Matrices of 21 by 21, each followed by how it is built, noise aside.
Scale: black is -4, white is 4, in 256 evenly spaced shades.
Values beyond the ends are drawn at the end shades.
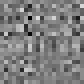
low rank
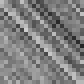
Toeplitz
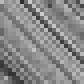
Toeplitz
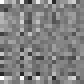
low rank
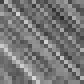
Toeplitz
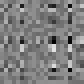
low rank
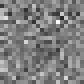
low rank
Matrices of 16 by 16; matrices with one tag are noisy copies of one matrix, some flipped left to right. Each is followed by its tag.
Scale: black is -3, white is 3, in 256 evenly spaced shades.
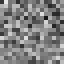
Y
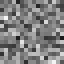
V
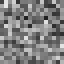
Y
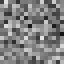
Y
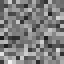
V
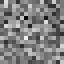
Y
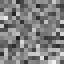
V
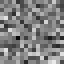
V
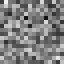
Y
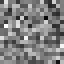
Y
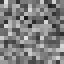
Y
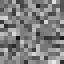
V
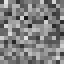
Y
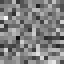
V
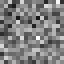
Y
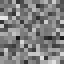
V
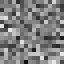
V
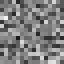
V
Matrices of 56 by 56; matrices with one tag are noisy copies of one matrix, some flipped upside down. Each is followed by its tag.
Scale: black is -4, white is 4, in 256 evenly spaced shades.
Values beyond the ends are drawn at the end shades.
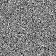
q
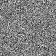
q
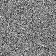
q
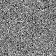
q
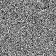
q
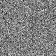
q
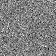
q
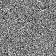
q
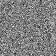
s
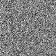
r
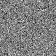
q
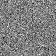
q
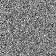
r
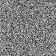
r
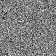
q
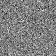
q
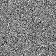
q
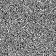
q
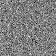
r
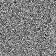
s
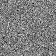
q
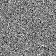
q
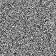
s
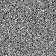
q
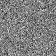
q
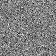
q
